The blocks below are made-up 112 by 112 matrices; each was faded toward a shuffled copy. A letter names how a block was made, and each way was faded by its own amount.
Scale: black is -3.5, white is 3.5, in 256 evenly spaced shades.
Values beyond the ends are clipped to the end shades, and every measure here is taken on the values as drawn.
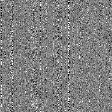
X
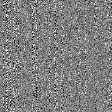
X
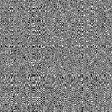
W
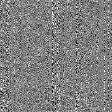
X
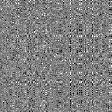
W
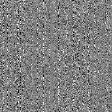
X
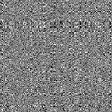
W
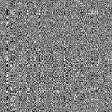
W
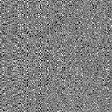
W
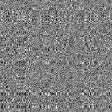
W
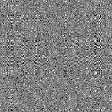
W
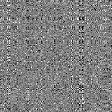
W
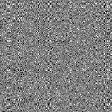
W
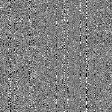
X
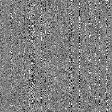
X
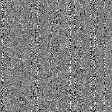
X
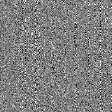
X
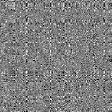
W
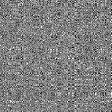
W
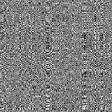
W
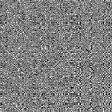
W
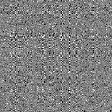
W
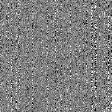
X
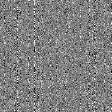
X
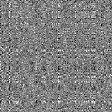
W
